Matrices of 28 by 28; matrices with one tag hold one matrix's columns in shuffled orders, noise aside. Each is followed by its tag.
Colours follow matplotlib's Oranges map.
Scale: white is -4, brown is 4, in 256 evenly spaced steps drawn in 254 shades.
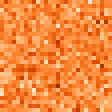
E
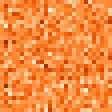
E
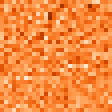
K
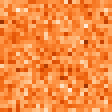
E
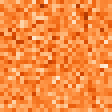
K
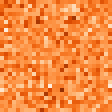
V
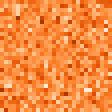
V
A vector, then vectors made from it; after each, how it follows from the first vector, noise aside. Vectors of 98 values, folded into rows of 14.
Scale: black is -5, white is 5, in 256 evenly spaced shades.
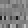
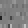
partly zeroed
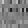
reversed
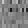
reversed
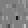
partly zeroed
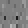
partly zeroed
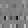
partly zeroed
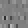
partly zeroed
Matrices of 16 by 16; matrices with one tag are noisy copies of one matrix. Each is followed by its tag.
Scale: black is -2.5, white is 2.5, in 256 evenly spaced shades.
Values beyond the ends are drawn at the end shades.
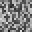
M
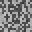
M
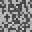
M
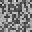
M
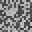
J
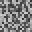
M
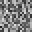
M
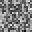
M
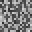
M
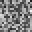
M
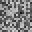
J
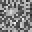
J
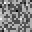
M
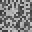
J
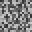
M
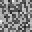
M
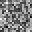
M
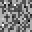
M
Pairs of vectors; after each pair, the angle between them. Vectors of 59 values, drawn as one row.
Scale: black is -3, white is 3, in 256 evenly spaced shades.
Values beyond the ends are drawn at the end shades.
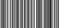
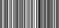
partly aligned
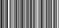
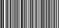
partly aligned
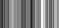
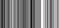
nearly parallel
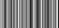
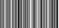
nearly opposite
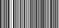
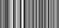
partly aligned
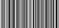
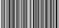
nearly parallel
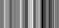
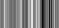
nearly parallel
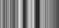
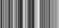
nearly opposite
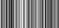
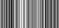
nearly parallel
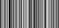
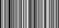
nearly parallel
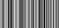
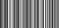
nearly opposite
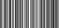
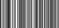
orthogonal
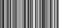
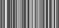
partly aligned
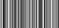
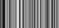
orthogonal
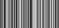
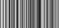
orthogonal
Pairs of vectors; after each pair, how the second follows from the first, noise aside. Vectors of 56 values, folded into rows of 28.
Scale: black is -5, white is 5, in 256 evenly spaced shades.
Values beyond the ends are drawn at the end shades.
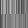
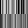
scaled up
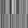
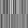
sign-scrambled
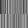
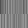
shrunk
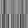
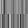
copied
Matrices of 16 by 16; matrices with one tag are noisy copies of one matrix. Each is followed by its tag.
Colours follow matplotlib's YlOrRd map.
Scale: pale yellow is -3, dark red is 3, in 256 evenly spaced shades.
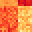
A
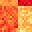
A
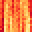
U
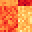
A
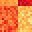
A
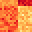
A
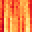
U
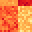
A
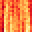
U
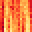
U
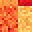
A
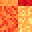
A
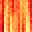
U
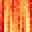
U
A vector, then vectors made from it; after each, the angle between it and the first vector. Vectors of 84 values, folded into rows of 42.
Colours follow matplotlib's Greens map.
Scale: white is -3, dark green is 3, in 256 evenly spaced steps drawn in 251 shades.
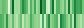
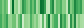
nearly parallel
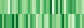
orthogonal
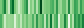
partly aligned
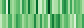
partly opposed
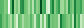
nearly parallel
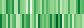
orthogonal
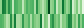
partly opposed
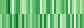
nearly opposite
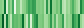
orthogonal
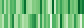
partly aligned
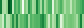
partly opposed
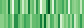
nearly opposite
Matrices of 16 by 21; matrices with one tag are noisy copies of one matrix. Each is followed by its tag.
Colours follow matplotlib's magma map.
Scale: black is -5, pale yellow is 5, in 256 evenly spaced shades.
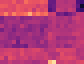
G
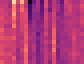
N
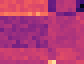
G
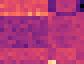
G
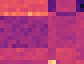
G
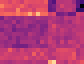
G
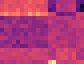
G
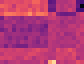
G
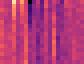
N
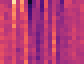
N
